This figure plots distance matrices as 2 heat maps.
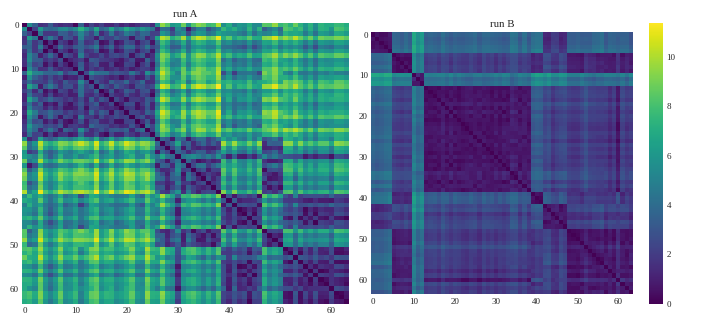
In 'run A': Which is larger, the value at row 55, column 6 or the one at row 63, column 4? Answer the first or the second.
the second
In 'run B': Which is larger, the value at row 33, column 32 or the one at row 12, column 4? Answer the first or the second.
the second
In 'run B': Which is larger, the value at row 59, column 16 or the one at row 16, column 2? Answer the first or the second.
the second
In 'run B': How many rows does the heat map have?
64
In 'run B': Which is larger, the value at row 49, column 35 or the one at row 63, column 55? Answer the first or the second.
the first
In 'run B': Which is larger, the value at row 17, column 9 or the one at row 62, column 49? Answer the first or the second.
the first
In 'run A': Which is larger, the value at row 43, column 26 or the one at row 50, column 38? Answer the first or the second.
the first
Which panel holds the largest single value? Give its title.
run A
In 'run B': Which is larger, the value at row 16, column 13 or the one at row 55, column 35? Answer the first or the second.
the second
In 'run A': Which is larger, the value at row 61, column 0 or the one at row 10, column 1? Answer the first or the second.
the first
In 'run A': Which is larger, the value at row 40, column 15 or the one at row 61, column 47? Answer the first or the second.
the second
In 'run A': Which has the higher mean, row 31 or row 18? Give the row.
31
